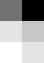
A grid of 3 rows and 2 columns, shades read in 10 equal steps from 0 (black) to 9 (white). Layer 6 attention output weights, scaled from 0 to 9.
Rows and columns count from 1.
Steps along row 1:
down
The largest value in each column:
9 8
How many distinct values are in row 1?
2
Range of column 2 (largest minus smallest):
8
